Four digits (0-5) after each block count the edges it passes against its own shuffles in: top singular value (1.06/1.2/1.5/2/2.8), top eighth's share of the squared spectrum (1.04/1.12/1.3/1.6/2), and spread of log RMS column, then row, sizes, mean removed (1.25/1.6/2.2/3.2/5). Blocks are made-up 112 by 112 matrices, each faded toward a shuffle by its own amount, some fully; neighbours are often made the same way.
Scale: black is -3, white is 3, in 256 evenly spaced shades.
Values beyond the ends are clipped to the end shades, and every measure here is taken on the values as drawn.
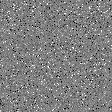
2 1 0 0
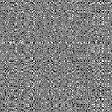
5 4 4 3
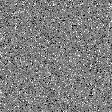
3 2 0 0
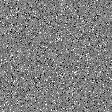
3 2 1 0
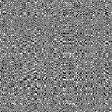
5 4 3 3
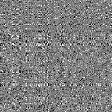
5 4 3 3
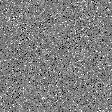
0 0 1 0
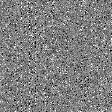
1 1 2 0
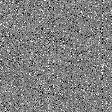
1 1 2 0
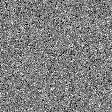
0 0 0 0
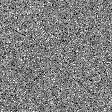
0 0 0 0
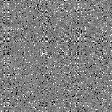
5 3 2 2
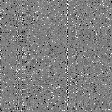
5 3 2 1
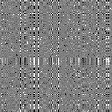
5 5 4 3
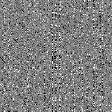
4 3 3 1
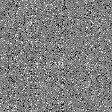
3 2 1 0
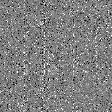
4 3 2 0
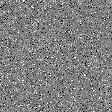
2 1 0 0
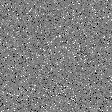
0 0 0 0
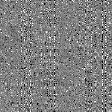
4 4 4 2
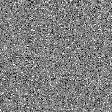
3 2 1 2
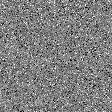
0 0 0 0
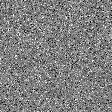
0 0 0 0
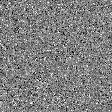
2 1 0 1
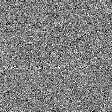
0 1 0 3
